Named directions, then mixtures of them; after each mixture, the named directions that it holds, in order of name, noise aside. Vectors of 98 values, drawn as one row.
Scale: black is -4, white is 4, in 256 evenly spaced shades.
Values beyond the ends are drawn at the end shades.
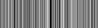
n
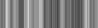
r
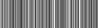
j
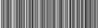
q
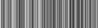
q, r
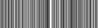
n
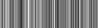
j, r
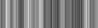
r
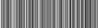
q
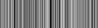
n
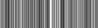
n, r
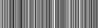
j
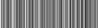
q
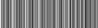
q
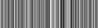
j, n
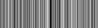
n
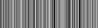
j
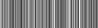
j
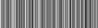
q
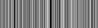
n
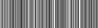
j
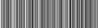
q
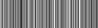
j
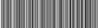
q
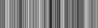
n, r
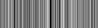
n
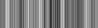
n, r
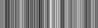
n, r
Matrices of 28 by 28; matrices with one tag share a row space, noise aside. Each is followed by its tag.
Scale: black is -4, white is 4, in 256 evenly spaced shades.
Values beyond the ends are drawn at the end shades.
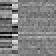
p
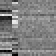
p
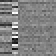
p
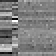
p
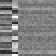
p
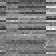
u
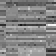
u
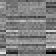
u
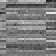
u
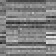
u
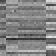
u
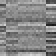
u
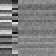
p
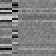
p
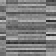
u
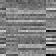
u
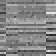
u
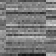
u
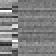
p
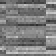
u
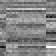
u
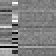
p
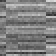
u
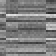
u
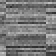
u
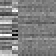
p
